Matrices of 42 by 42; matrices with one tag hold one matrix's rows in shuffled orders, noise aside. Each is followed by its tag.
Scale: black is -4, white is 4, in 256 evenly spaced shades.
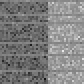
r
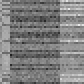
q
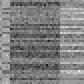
q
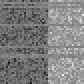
r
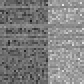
r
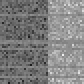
r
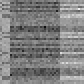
q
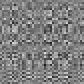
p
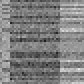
q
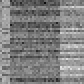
q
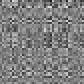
p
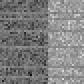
r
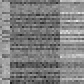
q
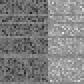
r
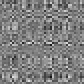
p
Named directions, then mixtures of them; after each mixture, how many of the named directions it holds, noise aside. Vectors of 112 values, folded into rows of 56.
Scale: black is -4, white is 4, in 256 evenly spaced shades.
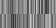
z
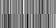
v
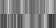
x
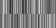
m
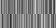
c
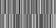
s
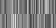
one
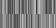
three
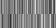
one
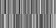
one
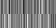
one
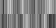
two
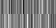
one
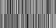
two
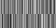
two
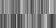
two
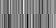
one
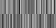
three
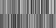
three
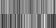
two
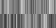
two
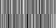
two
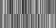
one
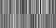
three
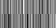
one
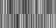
two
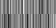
one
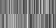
two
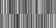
two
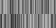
three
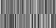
three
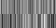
two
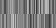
one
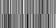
one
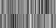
one
